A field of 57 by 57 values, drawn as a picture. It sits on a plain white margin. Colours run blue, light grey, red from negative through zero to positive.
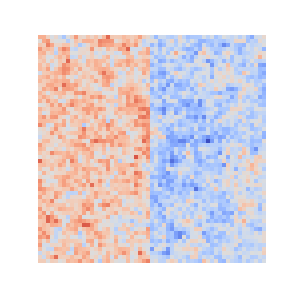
Grain: blotchy. Average level on the scale: 50%. Seam: vertical, 50% of the way across, the left part higher.
